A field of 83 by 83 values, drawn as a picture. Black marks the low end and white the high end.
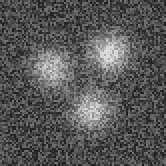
There are three bumps. There is no overall slope. There are no regular stripes.
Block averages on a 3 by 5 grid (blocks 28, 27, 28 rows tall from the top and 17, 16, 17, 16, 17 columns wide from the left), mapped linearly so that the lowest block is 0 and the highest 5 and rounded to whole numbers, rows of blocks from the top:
01140 / 15440 / 00310
